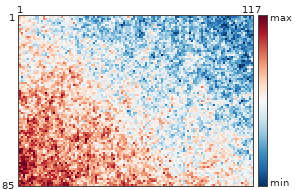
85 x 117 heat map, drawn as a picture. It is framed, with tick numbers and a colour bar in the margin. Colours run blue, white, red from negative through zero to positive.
The ninth with the highest average is the bottom left. There are no regular stripes. Values rise toward the bottom left. On average the colour sits 50% of the way up the scale. The halves do not mirror each other. The top right is the ninth with the lowest average.
